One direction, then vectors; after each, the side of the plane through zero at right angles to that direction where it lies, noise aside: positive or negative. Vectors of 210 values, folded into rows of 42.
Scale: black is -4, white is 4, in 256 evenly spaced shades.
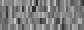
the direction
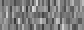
negative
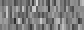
negative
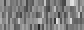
negative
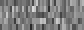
negative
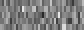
negative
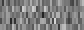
negative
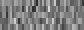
positive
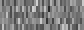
negative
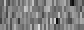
positive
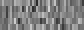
positive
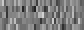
positive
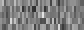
positive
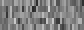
positive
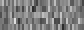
positive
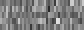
negative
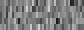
positive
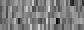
positive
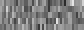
negative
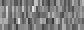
negative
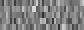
negative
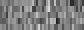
positive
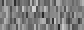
negative
